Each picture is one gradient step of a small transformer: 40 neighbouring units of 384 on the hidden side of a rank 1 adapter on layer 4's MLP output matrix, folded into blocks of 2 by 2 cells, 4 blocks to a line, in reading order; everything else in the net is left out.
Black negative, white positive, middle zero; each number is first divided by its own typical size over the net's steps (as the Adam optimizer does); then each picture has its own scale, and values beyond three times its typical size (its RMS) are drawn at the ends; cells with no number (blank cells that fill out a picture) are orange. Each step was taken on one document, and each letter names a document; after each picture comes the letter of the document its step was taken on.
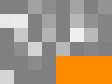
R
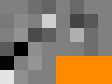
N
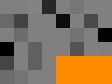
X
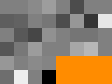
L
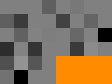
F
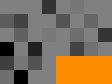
F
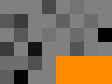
F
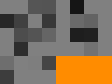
N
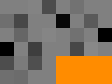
X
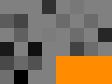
F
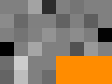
X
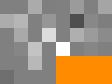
R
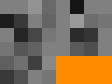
N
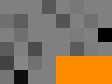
X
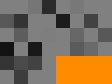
X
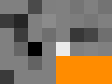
R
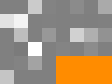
R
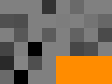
F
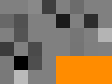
X
